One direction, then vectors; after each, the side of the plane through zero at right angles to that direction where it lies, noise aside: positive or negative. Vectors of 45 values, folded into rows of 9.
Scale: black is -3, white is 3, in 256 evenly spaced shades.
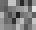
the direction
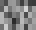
positive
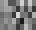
negative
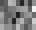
positive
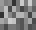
negative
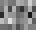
negative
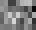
negative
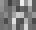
negative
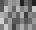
positive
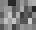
negative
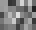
negative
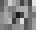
positive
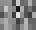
negative
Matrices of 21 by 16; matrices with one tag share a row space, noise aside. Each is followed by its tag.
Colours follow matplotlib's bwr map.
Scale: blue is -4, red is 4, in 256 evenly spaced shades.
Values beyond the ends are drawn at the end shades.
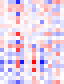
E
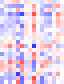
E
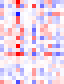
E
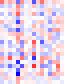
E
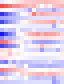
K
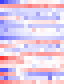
K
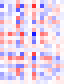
E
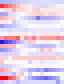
K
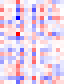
E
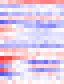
K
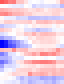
K
